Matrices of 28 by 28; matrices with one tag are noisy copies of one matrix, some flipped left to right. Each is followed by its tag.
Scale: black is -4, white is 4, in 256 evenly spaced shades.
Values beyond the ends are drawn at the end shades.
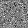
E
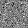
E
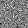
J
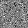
E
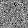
E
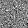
J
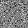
E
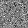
E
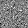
J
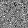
E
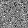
E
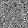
E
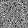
E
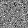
E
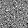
J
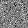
E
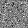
E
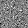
J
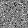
E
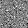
J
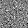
J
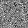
E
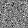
E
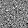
J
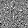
J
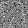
E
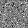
E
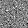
J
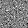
J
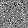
E
